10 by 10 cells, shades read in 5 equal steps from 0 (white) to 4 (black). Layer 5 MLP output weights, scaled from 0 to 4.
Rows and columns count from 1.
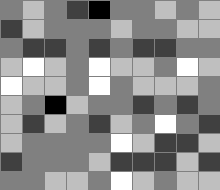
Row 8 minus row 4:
0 2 1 0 2 -1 0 1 3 0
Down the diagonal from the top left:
2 1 3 2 0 2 2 3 1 1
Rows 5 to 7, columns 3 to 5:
1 2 0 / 4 1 2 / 1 2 3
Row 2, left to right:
3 1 2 2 2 1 2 2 1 1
